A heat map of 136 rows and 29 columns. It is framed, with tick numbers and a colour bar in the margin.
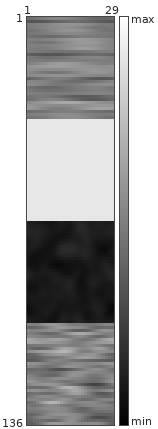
It is made of 4 by 1 panels. Panel 1,1: middling, streaked across. Panel 2,1: very high, flat. Panel 3,1: very low, blotchy, faint in contrast. Panel 4,1: middling, streaked across.
